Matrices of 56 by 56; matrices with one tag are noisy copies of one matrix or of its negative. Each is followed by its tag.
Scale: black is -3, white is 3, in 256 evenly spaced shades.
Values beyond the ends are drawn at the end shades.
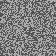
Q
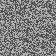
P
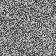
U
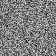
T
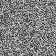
T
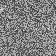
U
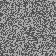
Q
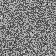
T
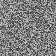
T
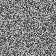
U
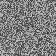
Q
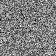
U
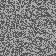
P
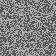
U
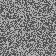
U
